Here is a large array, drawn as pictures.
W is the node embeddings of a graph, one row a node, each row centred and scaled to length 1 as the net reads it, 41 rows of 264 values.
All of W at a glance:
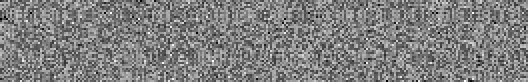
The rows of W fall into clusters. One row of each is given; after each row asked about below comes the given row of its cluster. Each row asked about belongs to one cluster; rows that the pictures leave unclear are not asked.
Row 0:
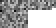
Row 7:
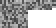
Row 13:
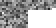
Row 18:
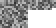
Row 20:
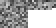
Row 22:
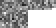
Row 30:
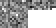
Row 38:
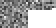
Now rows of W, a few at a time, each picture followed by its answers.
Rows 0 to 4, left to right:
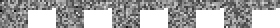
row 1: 20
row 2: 22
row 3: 20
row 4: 13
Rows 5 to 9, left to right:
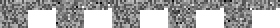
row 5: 7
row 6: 0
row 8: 7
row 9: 0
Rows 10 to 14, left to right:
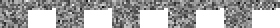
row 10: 7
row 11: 20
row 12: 18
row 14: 18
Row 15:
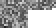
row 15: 18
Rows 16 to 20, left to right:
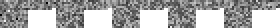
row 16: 0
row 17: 22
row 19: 13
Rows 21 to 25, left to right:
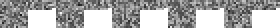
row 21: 38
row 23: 22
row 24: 13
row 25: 7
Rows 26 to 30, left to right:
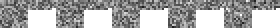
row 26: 18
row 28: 30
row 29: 18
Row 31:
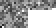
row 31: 13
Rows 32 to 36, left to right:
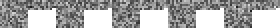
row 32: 30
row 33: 38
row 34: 0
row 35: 7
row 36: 22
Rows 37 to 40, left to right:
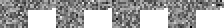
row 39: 22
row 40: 38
